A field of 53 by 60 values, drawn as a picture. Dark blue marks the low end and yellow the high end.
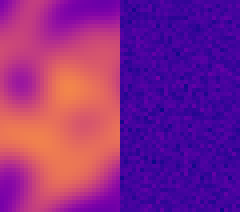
The table splits into one row of 2 panels. Panel 1,1: middling, smooth, strong in contrast. Panel 1,2: very low, fine-grained, faint in contrast.
